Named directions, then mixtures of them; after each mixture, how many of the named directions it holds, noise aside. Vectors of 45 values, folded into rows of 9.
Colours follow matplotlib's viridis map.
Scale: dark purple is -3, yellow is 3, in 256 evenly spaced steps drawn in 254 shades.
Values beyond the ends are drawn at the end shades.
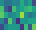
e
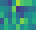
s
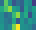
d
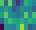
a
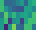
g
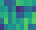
three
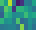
three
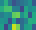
two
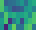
one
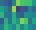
one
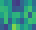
three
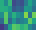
three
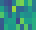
two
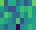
three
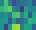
two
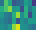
one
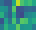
one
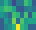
three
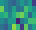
three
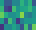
one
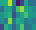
three
